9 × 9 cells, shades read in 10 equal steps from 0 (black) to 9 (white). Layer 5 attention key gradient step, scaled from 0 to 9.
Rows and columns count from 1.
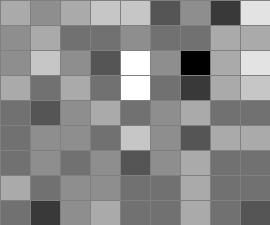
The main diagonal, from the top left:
6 6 5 4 4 5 6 4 3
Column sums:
44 41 45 44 52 39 38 42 50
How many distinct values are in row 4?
5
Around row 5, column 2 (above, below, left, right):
4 5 4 5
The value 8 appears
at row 1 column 9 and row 3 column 9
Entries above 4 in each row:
7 5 7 5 4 6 4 4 3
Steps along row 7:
up down up down up up down same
